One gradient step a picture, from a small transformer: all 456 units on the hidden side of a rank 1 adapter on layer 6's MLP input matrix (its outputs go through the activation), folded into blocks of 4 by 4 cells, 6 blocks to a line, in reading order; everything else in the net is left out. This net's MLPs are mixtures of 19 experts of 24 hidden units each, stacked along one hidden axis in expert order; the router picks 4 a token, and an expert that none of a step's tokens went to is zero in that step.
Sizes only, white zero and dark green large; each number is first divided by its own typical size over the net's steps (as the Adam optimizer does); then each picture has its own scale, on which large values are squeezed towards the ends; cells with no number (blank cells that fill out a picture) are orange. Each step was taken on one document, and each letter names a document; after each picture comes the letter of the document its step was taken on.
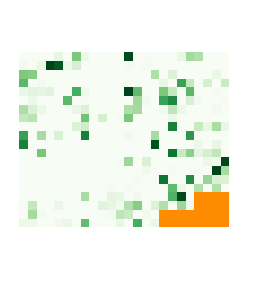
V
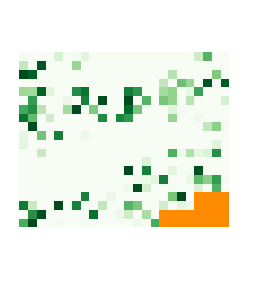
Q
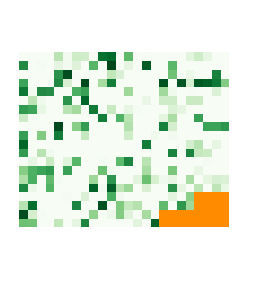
Q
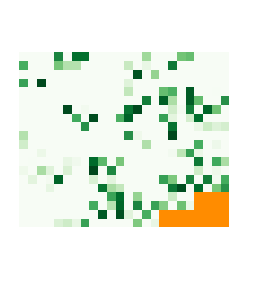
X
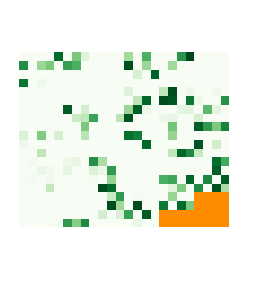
X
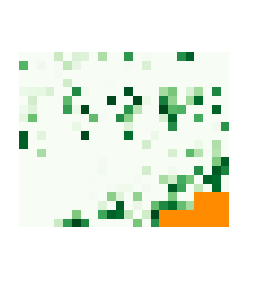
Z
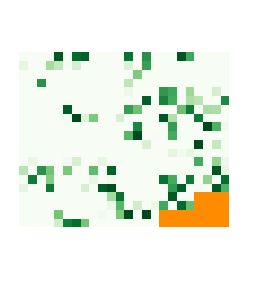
X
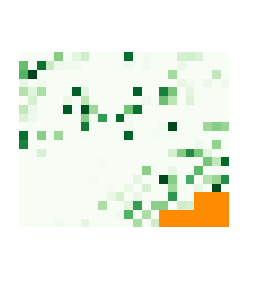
Z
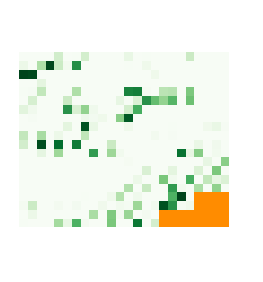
V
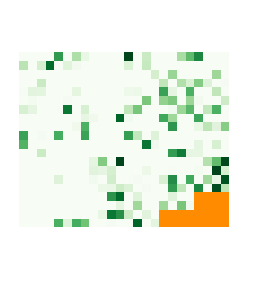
Z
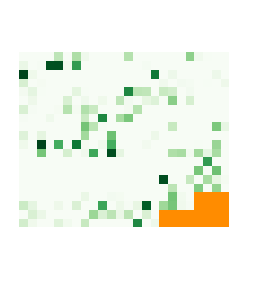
V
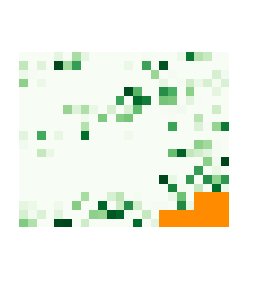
V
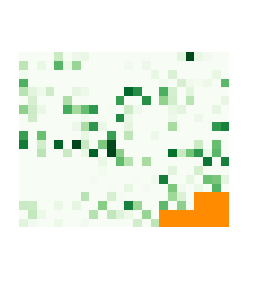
V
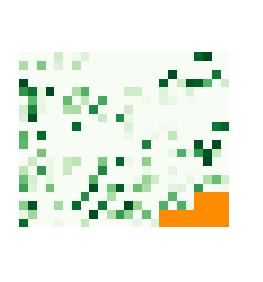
Q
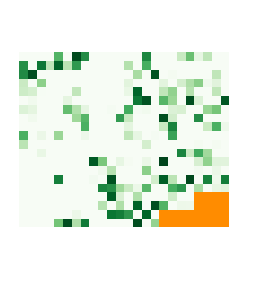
X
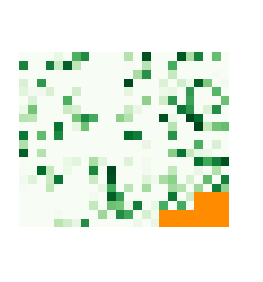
X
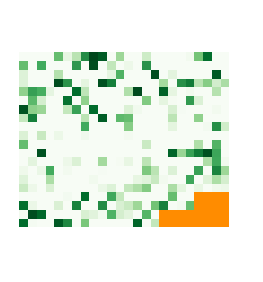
Q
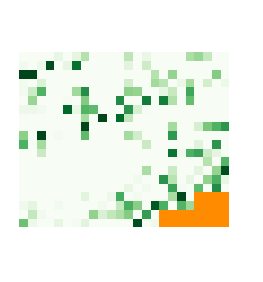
V
